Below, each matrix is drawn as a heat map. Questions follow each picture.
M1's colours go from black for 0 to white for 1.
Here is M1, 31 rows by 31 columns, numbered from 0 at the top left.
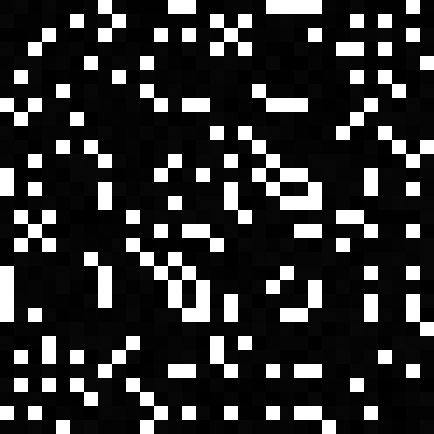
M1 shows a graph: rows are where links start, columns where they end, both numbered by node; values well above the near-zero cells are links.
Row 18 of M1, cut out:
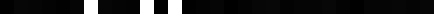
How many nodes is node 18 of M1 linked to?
3
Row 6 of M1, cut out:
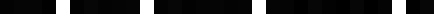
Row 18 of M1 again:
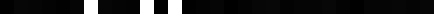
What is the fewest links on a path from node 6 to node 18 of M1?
1
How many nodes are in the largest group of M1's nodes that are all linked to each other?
5
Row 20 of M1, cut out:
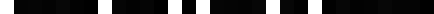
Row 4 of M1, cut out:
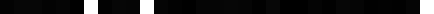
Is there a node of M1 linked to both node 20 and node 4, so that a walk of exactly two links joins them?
no
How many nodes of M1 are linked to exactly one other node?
1
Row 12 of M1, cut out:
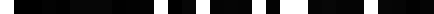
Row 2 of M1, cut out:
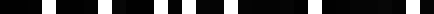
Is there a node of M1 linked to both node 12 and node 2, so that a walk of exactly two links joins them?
yes
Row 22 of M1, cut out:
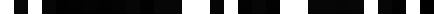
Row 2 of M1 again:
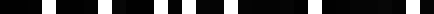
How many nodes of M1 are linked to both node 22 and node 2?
3
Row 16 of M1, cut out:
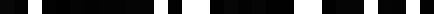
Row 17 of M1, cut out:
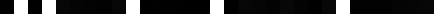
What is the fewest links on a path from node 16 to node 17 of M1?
3
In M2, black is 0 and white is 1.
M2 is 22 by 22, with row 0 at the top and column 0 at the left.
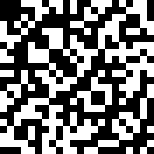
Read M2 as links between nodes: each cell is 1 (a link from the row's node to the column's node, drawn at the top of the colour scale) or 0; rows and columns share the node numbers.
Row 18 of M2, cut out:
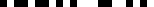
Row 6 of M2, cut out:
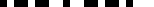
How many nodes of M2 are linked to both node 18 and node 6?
7
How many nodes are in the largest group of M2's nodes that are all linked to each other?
5
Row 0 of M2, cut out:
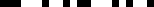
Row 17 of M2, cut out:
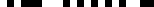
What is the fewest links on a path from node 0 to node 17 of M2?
1
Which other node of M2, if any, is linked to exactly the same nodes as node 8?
node 14
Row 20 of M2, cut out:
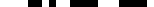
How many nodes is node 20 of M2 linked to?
11
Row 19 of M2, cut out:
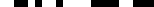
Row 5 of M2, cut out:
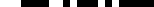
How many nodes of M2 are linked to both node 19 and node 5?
4
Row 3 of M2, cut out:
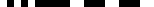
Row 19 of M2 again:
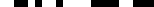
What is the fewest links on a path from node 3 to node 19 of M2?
2
